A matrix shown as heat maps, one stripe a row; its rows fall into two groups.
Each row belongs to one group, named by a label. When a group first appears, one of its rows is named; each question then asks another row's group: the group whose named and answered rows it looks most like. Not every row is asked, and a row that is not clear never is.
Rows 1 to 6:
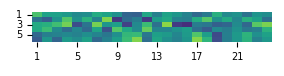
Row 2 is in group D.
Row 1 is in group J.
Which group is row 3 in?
J
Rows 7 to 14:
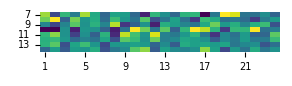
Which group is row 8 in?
J
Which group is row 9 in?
D
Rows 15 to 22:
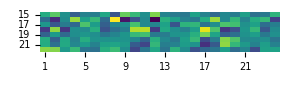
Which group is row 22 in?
J
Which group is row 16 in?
D
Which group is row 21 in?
J
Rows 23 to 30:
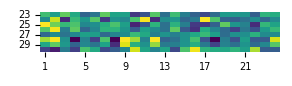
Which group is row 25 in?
J
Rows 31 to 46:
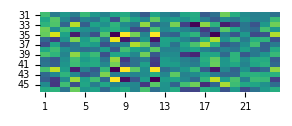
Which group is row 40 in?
D
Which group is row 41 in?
D
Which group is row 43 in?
J
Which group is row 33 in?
J
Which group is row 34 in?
J
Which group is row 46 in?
J
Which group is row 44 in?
D
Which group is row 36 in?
D
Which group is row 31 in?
J
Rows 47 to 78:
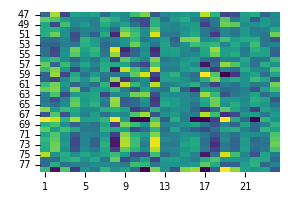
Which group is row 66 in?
J
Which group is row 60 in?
D
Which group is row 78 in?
J
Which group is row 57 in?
J
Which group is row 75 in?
J
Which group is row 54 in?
D
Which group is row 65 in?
D
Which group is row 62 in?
J
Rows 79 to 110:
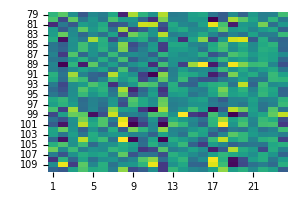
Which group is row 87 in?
J
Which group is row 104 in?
D
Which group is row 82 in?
D
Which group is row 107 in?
D
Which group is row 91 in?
J
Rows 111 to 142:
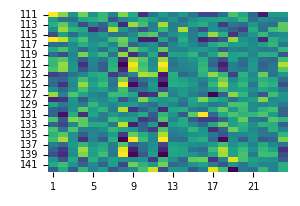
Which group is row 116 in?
J
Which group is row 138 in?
D
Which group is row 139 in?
D
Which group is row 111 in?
J
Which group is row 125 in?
D
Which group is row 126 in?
D
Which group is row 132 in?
J
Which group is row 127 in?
J
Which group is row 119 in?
D
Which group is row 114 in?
J
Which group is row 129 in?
J
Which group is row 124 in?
D
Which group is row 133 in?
D
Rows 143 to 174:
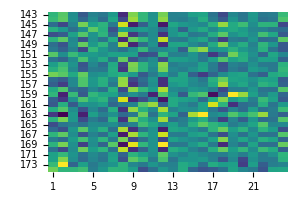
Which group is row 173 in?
J
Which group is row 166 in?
D
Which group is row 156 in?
D
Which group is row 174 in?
J
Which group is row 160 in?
D
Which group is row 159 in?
J
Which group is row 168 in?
D
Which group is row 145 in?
D
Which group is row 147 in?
D
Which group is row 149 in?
D
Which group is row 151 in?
J
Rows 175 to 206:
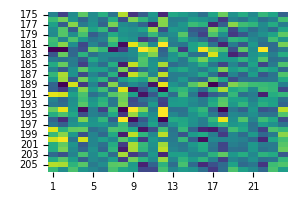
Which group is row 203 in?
D
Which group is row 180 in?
J
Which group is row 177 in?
J
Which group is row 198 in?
J
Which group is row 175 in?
D
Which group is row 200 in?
J
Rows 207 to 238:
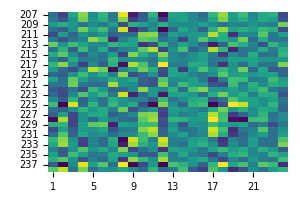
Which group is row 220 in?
J
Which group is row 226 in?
D
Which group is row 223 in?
D
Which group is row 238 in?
J
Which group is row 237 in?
D
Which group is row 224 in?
J
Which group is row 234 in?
D
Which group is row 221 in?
J
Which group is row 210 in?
D
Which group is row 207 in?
D
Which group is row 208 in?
D
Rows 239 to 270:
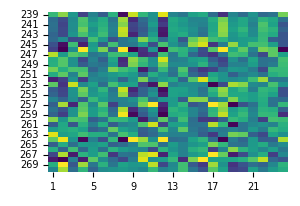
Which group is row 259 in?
D
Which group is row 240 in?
D
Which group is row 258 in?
D
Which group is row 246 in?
D
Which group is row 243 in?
D
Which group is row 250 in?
J
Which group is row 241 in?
D
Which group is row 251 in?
J
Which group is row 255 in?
D
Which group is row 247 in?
J
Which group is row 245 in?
J
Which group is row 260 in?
J
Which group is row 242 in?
D
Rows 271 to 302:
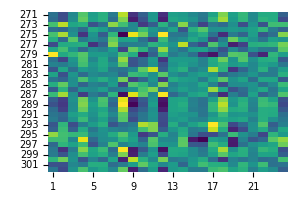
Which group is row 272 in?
D
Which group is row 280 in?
D
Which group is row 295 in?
J
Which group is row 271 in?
D
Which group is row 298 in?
D
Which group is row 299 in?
D
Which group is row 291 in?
D
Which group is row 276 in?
J
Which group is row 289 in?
D
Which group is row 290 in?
D
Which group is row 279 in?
J
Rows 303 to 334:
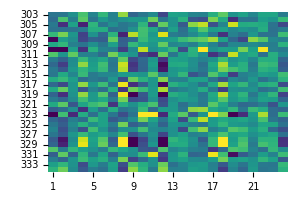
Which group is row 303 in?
D
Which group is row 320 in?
D
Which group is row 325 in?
D
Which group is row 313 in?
D
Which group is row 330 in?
J
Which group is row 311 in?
J
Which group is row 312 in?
D
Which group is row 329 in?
D
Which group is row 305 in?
J
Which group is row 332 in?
D
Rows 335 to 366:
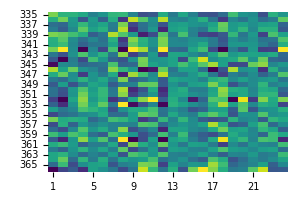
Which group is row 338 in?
D
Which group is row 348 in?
D
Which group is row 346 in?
J
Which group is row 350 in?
D
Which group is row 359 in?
J
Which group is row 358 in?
D
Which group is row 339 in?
J
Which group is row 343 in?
D
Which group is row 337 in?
D
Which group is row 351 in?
D
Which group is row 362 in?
D
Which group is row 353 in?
D
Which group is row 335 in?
J
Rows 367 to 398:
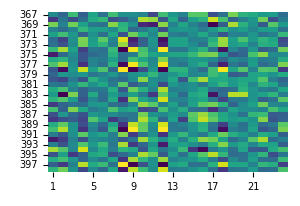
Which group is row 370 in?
D
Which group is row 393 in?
D
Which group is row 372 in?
D
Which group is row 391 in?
D
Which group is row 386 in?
J
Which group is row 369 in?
J
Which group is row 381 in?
D
